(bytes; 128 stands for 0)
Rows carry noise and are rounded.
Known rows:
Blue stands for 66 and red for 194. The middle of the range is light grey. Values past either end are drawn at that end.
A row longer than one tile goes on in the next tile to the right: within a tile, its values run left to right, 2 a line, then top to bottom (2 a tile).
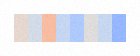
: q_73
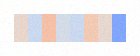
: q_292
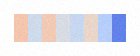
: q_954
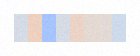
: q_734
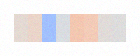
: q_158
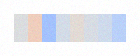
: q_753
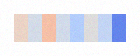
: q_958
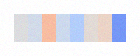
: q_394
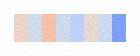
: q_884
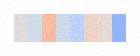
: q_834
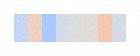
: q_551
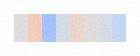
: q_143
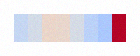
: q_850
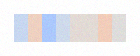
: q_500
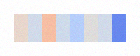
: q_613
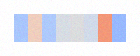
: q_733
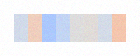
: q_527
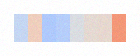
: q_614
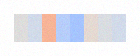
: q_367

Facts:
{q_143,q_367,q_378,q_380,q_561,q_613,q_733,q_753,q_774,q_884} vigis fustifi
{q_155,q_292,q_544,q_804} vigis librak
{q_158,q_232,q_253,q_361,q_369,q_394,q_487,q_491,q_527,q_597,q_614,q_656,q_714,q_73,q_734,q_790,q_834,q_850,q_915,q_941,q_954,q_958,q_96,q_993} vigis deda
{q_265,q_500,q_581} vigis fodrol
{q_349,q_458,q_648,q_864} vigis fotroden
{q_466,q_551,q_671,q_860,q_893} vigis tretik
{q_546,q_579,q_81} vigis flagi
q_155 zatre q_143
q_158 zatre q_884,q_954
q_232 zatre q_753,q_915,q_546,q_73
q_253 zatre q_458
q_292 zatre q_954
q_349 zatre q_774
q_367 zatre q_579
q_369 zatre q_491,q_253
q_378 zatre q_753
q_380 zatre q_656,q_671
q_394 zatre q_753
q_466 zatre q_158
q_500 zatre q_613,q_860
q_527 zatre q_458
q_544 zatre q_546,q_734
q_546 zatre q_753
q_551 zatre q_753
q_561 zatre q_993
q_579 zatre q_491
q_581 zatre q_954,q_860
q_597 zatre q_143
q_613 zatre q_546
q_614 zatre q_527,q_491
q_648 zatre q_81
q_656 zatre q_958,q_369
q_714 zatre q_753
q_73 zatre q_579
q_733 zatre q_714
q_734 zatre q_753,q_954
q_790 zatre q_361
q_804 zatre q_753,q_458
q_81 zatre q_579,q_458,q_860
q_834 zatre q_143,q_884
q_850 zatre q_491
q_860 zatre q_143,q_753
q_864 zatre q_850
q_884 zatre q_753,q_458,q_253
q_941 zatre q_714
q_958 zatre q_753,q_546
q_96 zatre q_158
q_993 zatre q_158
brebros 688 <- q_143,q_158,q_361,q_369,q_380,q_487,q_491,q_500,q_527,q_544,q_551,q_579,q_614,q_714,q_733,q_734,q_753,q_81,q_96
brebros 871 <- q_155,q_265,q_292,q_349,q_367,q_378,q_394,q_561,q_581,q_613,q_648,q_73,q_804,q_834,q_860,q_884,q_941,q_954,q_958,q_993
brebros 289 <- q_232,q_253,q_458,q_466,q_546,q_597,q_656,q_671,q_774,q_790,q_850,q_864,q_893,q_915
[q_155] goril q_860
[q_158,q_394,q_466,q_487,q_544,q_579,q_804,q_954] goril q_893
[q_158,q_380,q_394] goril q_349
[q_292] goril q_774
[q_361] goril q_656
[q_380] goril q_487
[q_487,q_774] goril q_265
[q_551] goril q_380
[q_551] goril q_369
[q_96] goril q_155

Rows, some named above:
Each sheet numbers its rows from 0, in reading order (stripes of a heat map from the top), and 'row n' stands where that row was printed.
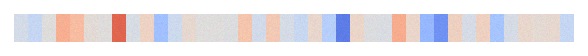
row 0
q_466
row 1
q_487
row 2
q_954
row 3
q_671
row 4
q_734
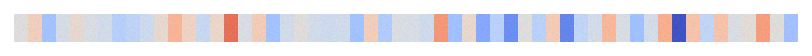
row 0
q_753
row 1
q_597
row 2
q_380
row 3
q_733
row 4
q_349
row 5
q_941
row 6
q_561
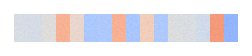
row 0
q_915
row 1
q_733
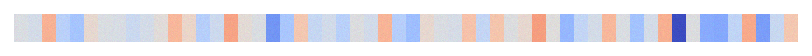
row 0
q_367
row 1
q_546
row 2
q_361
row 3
q_367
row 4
q_561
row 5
q_941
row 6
q_774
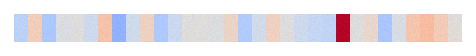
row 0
q_714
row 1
q_81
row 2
q_864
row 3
q_96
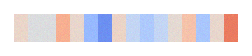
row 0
q_671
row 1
q_790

